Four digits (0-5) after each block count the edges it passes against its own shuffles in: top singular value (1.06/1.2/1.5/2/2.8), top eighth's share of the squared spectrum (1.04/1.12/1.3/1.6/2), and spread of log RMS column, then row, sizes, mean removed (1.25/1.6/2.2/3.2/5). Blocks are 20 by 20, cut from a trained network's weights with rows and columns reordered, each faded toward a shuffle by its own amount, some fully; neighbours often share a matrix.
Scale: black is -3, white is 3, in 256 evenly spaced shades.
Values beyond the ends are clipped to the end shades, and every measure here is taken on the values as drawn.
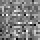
2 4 1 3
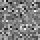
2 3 1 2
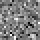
0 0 0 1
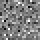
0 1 0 0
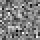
0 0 0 0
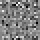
1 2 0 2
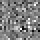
1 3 0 2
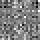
2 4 0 3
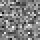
0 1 0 1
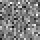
0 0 0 0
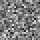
0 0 0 0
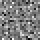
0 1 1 0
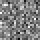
2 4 0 1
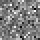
0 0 0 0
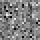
1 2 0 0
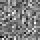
1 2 0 0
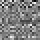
3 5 1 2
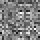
2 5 2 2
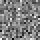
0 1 0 1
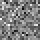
0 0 0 0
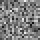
2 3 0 0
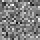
2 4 1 0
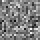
2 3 0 1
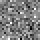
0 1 0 0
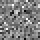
1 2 0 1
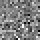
1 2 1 1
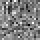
1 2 0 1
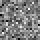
0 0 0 0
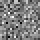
1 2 0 0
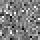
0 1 0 0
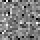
1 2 0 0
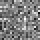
2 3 1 2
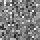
0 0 1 0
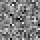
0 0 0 0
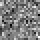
1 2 0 0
